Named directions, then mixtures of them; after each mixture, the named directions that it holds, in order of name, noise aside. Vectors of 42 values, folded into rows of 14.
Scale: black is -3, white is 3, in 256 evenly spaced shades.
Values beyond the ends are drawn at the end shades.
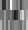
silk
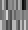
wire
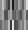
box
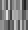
box, silk, wire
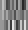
box, wire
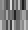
box, silk, wire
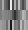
box, silk, wire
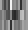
box, silk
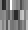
silk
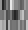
silk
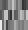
box, silk, wire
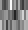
silk, wire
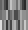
silk, wire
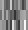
box, silk, wire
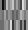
box, silk, wire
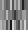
box, silk, wire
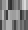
box, silk, wire
